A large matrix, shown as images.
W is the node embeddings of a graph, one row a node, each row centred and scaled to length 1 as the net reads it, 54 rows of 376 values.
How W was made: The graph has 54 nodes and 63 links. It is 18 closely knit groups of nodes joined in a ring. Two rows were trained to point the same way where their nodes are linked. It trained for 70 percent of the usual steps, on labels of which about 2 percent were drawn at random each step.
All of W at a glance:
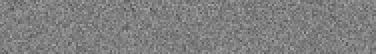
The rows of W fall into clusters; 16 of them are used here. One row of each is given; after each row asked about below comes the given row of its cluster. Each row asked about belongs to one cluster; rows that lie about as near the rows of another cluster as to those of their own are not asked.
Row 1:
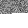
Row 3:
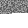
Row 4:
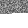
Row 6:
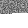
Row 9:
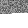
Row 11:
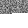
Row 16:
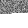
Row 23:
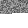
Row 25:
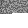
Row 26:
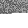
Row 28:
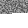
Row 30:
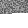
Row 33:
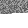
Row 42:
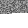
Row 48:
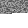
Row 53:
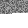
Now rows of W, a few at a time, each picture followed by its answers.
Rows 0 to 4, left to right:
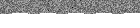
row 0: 26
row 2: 28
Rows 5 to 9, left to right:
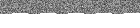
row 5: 4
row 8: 9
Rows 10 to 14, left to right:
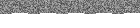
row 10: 1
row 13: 33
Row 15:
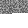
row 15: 11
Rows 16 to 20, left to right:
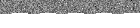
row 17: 30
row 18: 3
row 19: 30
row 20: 42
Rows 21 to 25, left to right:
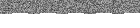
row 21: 4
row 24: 26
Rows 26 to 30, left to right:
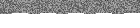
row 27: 6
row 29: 1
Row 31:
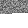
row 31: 23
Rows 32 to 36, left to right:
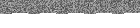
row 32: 48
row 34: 11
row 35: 53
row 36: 53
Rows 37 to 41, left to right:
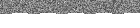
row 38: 48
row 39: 3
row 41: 25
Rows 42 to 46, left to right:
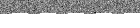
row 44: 16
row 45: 42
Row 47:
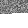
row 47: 9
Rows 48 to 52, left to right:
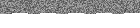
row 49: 25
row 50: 23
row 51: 6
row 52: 33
